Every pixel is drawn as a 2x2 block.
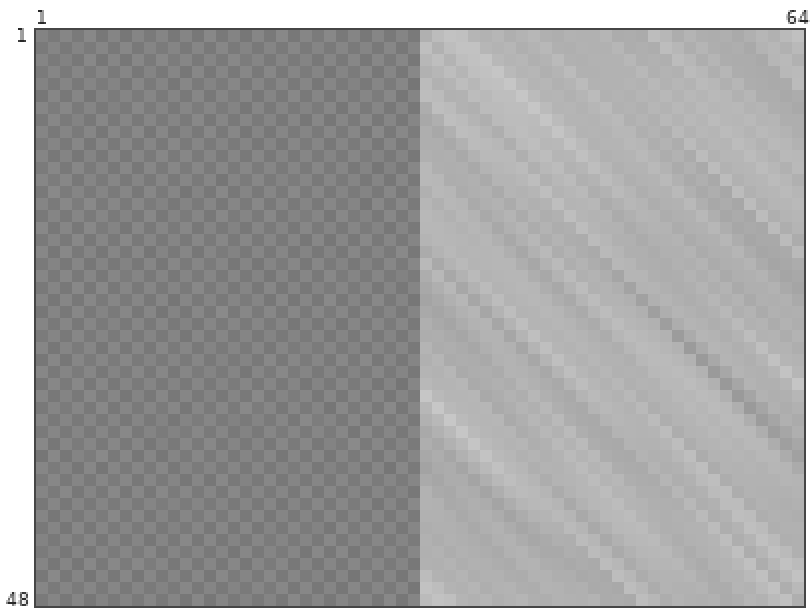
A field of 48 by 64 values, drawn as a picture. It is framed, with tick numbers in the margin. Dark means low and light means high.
The table splits into one row of 2 panels. Panel 1,1: middling, checkered, faint in contrast. Panel 1,2: high, slanting down to the right, faint in contrast.
